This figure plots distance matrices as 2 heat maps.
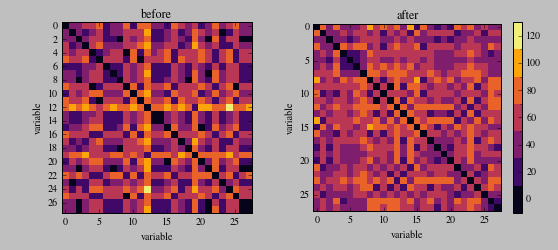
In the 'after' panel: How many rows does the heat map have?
28
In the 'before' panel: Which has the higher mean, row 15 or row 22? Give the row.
22
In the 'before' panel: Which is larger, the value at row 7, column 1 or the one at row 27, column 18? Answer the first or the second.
the first
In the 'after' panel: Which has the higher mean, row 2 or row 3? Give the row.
3
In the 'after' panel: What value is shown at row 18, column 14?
80
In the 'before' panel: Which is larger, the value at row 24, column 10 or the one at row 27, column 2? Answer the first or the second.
the first
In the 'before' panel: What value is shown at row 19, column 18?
80
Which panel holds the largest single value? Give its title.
before
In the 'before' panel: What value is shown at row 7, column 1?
40
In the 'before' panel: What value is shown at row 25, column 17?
60
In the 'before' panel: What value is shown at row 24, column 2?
60
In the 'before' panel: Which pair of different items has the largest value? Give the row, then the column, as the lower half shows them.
24, 12
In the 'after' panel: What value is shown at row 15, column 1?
80
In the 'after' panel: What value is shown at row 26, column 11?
80
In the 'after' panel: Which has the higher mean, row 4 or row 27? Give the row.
27
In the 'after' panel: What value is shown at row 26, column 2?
40
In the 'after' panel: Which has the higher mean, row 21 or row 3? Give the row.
3
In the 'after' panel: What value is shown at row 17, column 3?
60
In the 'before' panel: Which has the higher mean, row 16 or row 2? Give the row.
16
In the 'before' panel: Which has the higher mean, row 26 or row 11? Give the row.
11
